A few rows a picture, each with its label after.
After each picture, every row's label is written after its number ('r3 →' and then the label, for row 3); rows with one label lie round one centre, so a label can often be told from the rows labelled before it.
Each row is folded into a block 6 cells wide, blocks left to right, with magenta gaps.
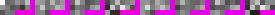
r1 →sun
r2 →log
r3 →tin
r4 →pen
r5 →log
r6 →tin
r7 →tin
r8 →pen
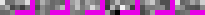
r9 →sun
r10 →tin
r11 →log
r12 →pen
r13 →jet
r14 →sun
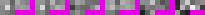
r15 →log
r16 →log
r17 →tin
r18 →log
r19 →jet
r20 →pen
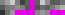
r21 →jet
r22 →tin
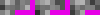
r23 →tin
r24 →jet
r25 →jet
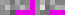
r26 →log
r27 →log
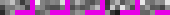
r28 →jet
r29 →sun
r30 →tin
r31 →pen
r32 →sun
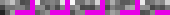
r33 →jet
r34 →sun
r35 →sun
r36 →tin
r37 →sun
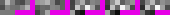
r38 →tin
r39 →jet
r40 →pen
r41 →pen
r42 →pen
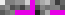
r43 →sun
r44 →jet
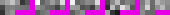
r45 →jet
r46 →sun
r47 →sun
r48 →pen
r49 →log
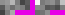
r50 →jet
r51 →sun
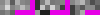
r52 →log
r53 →pen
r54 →jet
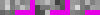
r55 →log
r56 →jet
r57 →log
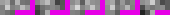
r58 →log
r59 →jet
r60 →log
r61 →log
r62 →jet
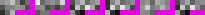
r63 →jet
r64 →sun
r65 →pen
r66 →pen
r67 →log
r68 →pen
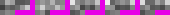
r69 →tin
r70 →log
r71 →sun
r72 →sun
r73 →sun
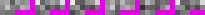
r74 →log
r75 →sun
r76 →sun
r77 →log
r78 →tin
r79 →sun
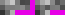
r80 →jet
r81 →jet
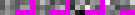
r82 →tin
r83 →tin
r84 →pen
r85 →sun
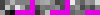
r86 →pen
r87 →jet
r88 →sun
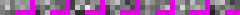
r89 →log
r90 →jet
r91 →pen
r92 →jet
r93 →tin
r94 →log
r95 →jet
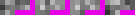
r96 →tin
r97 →log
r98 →log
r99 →jet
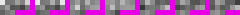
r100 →sun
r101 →sun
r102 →log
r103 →log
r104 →tin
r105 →tin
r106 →tin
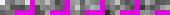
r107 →sun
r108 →jet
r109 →log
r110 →jet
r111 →tin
